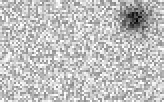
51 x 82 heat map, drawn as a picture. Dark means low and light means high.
Ninth with the lowest average: top right. Odd rows or columns: none. Dips: one, in the top right. Stripes: none.
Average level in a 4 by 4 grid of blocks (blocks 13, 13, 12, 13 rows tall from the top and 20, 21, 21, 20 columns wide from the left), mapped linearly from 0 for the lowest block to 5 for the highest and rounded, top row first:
5540 / 5553 / 5555 / 5555
